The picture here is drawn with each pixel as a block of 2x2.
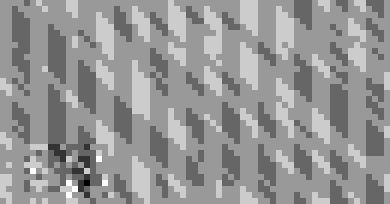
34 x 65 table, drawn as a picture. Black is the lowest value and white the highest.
There is no overall slope. The bottom left is the roughest part. In the bottom left lies a patch that is rougher than the rest. Upright stripes repeat 11 times across the table.
